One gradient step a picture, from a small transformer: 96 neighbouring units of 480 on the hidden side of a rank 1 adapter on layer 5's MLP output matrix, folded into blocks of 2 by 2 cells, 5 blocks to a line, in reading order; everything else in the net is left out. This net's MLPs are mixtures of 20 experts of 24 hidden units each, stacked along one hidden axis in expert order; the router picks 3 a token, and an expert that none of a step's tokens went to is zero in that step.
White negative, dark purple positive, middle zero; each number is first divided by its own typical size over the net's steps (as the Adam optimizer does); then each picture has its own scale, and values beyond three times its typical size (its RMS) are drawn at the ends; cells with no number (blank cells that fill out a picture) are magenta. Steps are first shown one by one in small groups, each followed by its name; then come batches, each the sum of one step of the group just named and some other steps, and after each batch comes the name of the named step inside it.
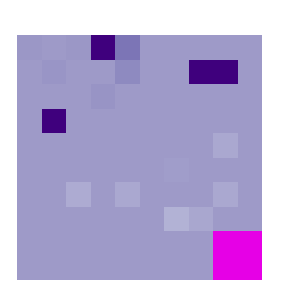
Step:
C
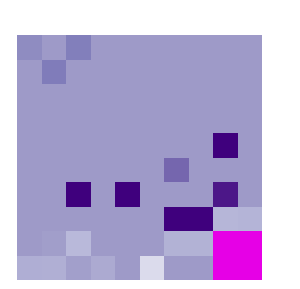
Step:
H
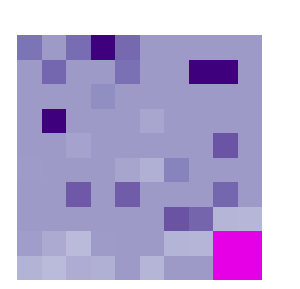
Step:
H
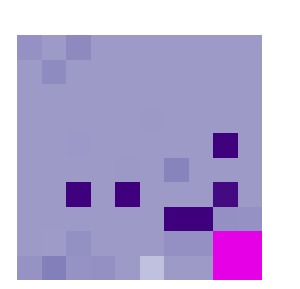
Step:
H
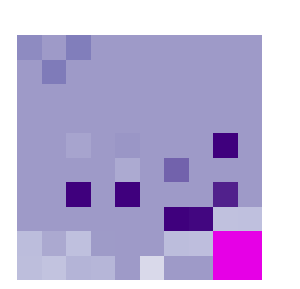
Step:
H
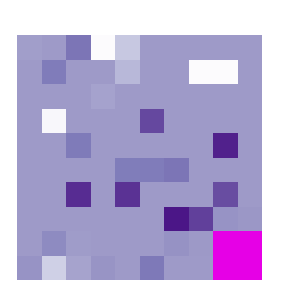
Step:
H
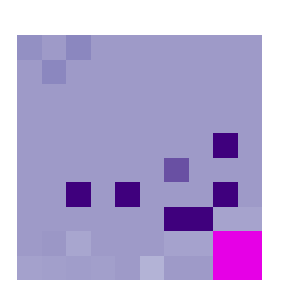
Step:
H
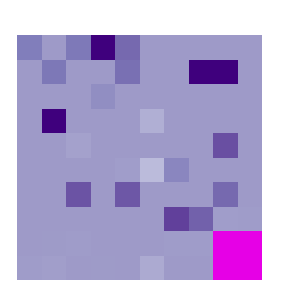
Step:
H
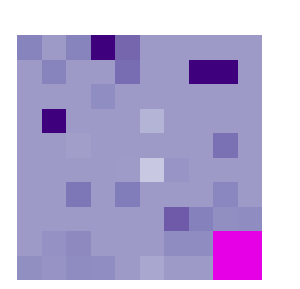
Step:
H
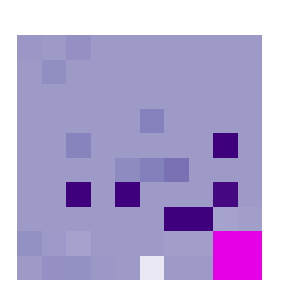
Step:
H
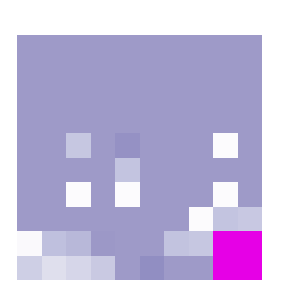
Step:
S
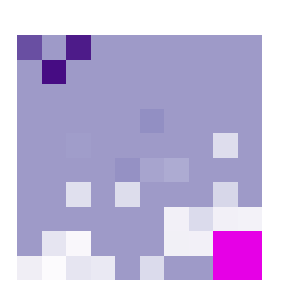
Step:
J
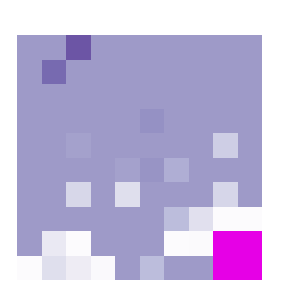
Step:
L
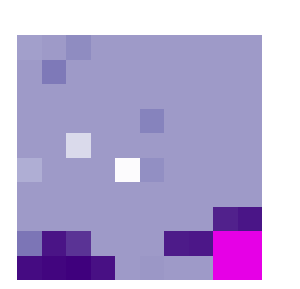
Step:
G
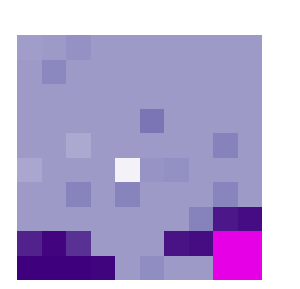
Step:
G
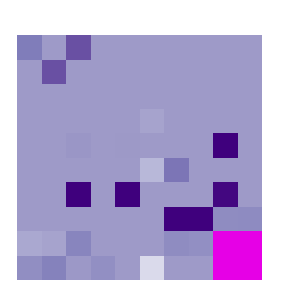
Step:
S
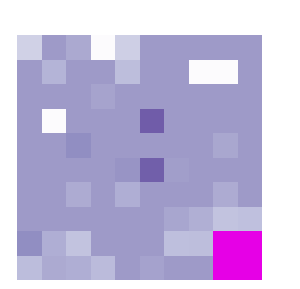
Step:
L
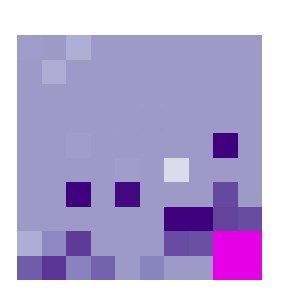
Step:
S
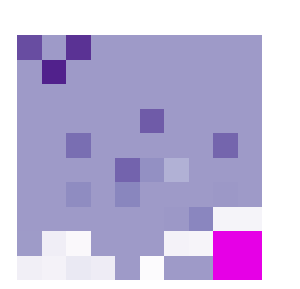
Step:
J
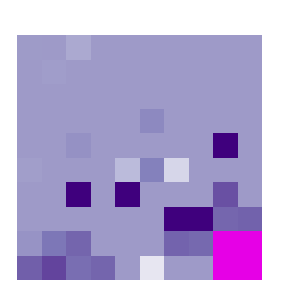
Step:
G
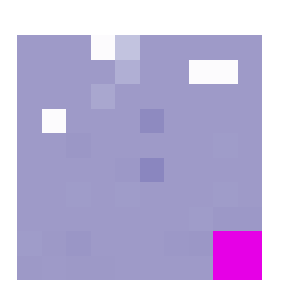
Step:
S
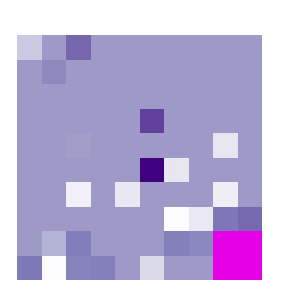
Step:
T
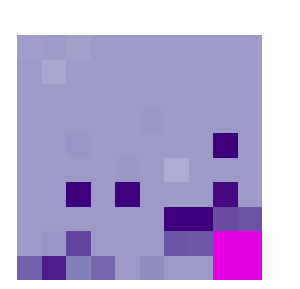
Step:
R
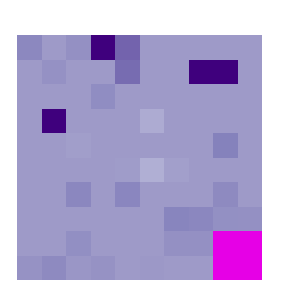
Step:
R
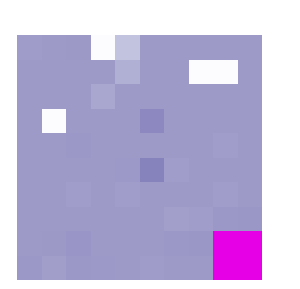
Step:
T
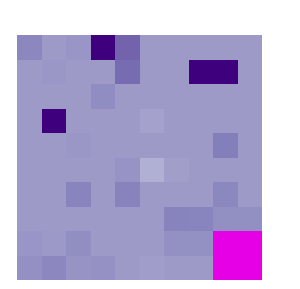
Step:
R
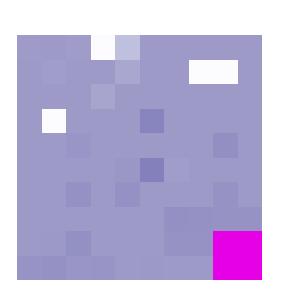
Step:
R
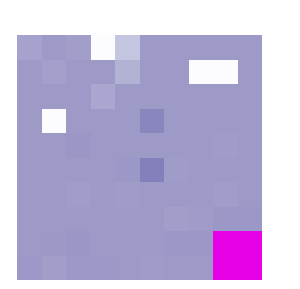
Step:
T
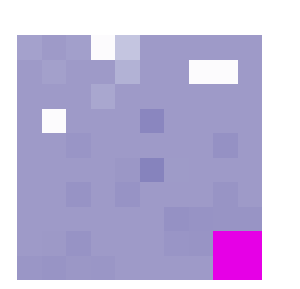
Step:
R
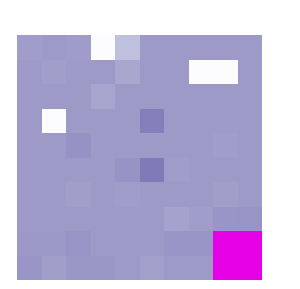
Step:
T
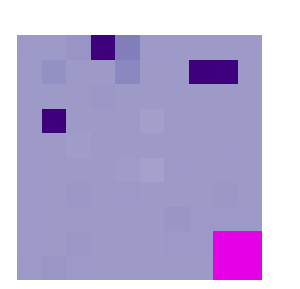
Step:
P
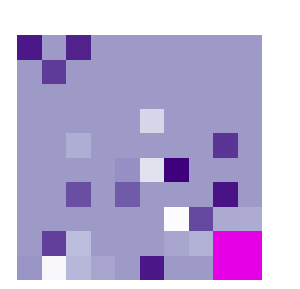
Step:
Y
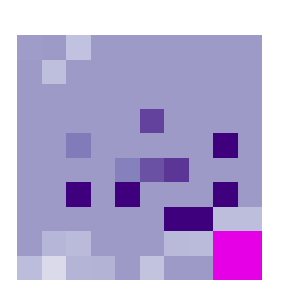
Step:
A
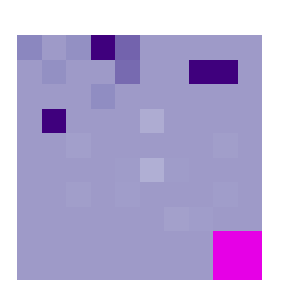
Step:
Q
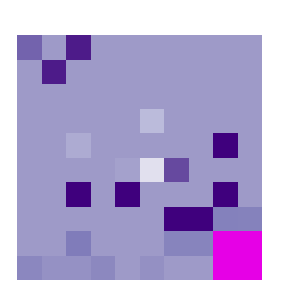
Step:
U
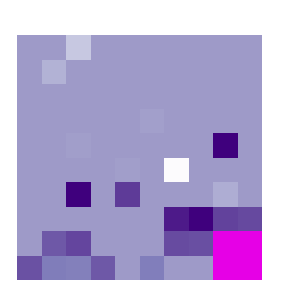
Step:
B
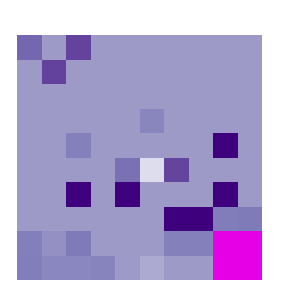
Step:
U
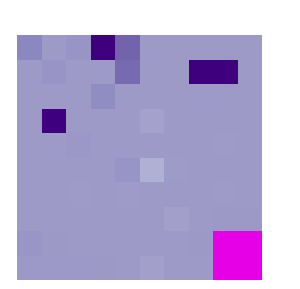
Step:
Q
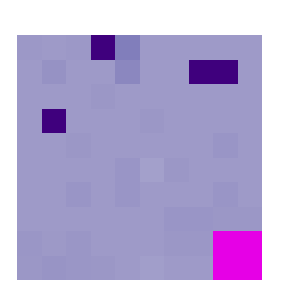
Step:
P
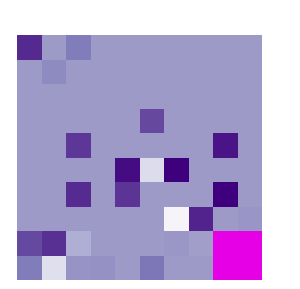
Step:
Y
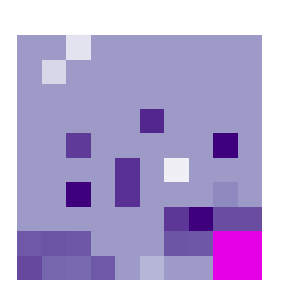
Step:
B
